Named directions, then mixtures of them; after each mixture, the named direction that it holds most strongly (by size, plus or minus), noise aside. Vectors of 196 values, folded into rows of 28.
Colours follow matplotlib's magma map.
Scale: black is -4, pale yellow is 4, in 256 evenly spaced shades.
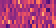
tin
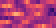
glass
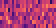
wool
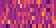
tin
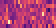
tin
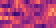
glass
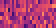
wool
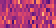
tin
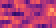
glass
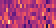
tin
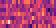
tin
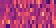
tin
